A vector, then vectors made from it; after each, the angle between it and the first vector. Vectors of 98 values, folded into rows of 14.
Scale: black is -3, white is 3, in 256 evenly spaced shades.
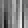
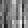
nearly parallel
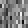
partly aligned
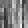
nearly parallel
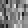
partly aligned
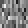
orthogonal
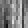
nearly parallel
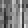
nearly parallel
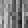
nearly opposite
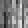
nearly parallel
